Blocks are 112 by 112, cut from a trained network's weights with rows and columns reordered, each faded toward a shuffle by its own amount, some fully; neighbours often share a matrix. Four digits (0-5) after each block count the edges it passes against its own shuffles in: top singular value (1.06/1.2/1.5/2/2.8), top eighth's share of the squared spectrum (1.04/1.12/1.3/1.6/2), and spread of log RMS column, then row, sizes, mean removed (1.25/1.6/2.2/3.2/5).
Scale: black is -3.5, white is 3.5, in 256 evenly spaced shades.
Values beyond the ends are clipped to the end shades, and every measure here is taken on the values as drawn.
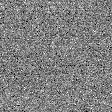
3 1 0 0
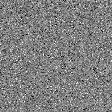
3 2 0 1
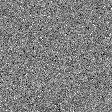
0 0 0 0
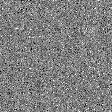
2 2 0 1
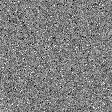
0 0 0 0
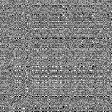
5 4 2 3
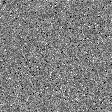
0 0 0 0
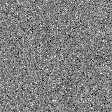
0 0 0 0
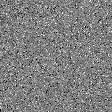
1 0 0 0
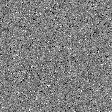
1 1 0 0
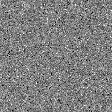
2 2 1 1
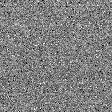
2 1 0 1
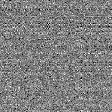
4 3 1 2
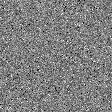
0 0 0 0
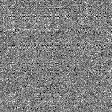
4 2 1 2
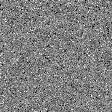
2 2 0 0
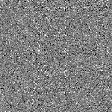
3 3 2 2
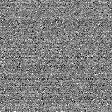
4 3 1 2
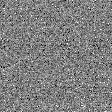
2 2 1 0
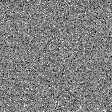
1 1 0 0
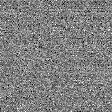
3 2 1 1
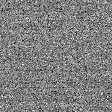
2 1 0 0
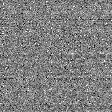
3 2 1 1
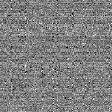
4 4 3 2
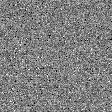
1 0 0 0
